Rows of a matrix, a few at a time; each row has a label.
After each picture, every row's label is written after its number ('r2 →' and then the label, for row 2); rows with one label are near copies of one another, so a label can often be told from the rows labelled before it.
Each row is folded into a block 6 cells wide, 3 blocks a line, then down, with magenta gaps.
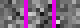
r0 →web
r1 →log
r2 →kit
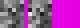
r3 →log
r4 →log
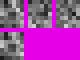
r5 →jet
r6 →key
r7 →web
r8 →jet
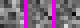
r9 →jet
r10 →web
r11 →web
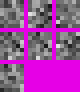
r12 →jet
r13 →log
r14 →kit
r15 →web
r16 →web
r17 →log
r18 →jet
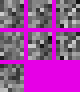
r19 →log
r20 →log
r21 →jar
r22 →kit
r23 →log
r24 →jar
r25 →key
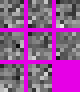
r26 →jar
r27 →kit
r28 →key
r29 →web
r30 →key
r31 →kit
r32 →key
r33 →jar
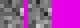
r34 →web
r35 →web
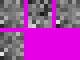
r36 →kit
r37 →key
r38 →kit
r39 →kit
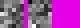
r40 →log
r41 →key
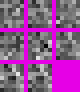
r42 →jar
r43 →jet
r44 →kit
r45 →key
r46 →web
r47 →jet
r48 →jet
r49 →jet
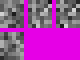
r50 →log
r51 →jar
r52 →jar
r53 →jet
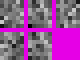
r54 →kit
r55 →jet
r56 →jar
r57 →log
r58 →jet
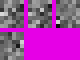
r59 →log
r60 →log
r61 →kit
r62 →web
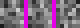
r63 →jet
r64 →jet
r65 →jar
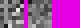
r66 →jar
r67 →key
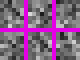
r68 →web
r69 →log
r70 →key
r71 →log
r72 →web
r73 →jet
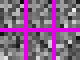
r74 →jar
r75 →jar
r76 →jar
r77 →key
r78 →web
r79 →log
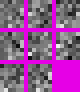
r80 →web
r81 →log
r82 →key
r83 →web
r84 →kit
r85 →log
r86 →key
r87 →web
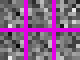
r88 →web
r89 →jet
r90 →jar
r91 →web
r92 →web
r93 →key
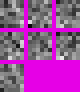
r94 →jet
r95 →kit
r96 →key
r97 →web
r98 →web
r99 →key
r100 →jet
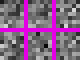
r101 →key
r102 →key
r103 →jar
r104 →log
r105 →web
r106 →jar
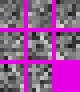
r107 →key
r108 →log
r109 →key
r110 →jar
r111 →jet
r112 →key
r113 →jet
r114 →jar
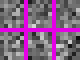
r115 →jar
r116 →key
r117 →web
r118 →jar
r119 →jet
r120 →log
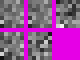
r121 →kit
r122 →kit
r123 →key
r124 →kit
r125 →jar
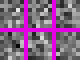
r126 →jar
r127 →jar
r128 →jet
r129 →web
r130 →jet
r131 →kit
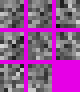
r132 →log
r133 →log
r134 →jet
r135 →log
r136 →web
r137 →jet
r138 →jar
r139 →key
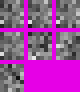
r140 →kit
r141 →kit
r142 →kit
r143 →kit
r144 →key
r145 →log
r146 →web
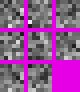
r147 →web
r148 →kit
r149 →key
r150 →jar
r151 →jet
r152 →web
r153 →web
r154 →key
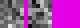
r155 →web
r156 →jet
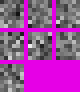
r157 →key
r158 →kit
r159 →kit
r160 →jar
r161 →log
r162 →jet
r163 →web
